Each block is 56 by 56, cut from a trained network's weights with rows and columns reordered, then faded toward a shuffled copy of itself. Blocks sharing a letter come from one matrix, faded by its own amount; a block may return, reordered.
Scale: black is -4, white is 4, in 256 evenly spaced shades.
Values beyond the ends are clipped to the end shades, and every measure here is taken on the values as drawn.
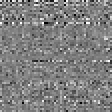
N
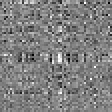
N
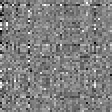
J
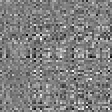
N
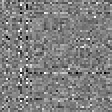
J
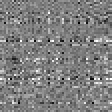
N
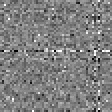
J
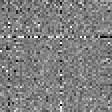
J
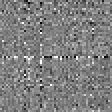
J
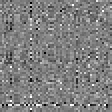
J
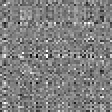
N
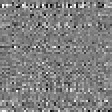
N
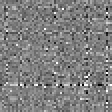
J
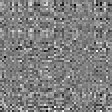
N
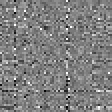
J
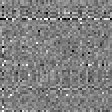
J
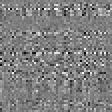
N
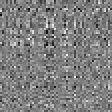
N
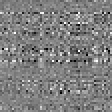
N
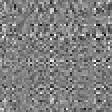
N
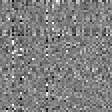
J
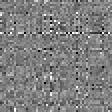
J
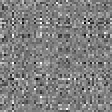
N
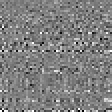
N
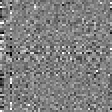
J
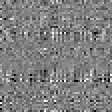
N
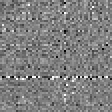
J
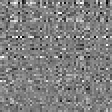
N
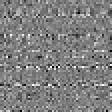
N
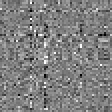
J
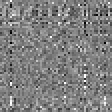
J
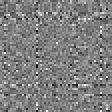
J
